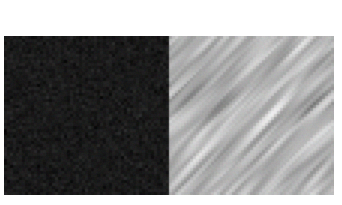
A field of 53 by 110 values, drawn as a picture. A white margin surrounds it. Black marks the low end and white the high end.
The table splits into one row of 2 panels. Panel 1,1: very low, fine-grained, faint in contrast. Panel 1,2: high, slanting up to the right.
